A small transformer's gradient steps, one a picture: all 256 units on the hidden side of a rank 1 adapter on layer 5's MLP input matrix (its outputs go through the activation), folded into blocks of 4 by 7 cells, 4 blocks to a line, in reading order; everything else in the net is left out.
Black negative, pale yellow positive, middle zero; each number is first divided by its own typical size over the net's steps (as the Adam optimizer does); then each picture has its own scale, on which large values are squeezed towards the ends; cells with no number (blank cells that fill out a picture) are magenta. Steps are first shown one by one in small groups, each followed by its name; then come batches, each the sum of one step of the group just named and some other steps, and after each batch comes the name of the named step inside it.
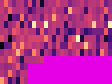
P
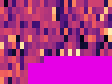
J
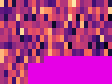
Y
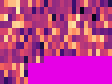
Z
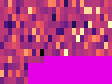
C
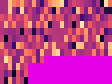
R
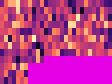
Z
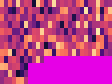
Y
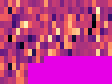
Z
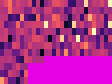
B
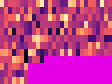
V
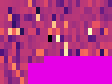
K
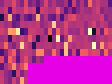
K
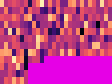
V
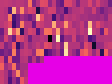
K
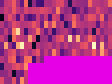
B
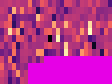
K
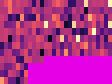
B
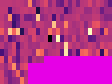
K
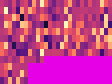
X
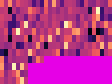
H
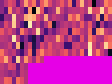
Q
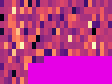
Q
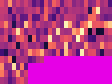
H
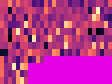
H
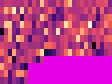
X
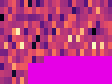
H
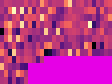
Q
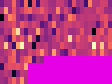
X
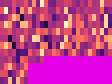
X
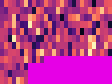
Q
